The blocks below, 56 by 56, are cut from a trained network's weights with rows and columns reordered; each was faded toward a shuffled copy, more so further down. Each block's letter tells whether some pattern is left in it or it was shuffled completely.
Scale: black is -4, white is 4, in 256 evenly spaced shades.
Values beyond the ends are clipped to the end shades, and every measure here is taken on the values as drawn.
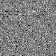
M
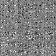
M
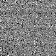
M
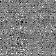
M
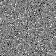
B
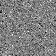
B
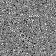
B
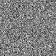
M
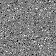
B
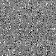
M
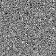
M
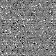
M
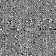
M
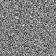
M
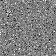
B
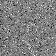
B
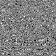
M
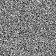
B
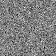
B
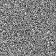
M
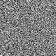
M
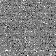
M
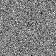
B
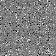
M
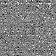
M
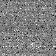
M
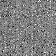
M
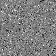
B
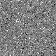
B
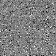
M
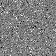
B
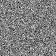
B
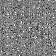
M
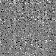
M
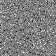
B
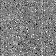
M
